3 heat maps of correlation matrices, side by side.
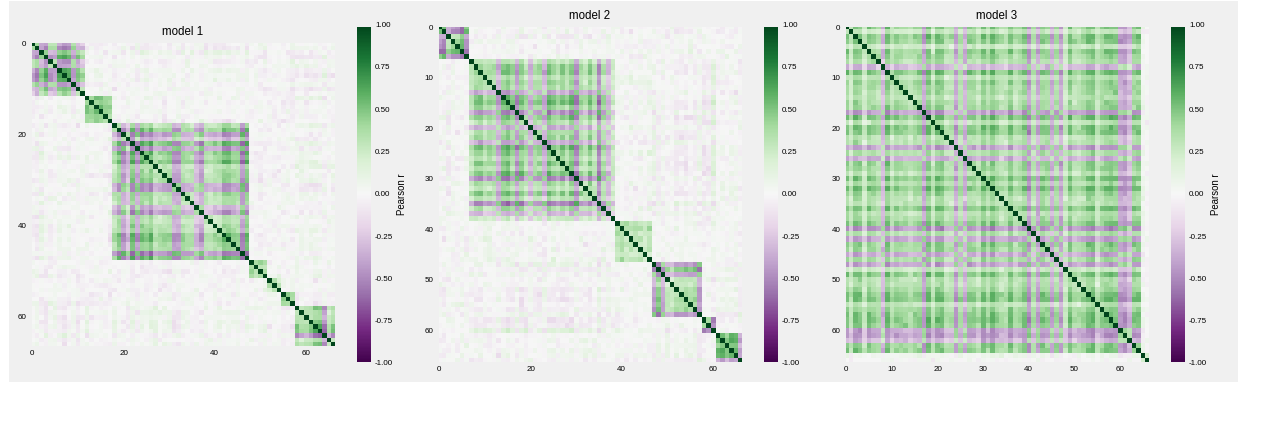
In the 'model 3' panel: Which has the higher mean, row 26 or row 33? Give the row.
33
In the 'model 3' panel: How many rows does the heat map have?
67
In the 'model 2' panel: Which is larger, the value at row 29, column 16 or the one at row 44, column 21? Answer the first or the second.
the first
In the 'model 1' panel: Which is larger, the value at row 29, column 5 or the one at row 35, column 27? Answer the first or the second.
the second
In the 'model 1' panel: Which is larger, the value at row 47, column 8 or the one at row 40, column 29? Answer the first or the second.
the second
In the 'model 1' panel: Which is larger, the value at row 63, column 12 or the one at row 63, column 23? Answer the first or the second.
the first
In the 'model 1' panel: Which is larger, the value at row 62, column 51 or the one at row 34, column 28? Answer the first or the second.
the second
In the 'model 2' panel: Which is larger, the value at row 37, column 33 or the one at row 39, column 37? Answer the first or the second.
the second
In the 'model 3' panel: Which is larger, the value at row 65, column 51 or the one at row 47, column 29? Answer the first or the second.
the first
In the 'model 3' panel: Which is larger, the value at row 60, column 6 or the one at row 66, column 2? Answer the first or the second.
the second
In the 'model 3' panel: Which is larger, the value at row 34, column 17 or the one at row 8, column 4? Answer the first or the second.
the second
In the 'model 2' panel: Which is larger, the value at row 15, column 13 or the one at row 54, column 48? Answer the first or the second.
the second
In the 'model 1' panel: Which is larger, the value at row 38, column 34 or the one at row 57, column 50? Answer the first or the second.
the first
